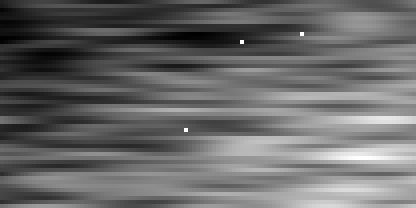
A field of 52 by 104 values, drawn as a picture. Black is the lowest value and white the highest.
Grain: streaks across. Ninth with the lowest average: top left. Ninth with the highest average: bottom right. Lone odd cells: 3, each higher than its neighbours. Slope: up to the bottom right.
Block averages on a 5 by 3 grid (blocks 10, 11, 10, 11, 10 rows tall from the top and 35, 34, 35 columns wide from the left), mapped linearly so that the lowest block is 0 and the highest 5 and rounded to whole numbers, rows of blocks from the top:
0 1 3 | 0 2 3 | 1 3 4 | 1 3 5 | 3 4 5
